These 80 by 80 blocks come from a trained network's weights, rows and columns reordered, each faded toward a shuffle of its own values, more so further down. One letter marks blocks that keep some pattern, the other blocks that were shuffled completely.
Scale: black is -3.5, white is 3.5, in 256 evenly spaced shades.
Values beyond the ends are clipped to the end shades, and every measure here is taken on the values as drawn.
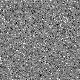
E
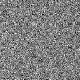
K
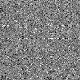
K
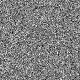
K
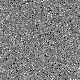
E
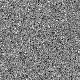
E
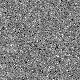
E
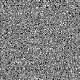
K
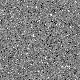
E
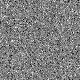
E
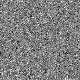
K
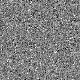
K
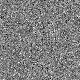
E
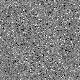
E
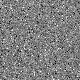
E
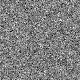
E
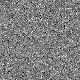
E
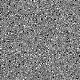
K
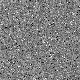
E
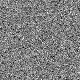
E
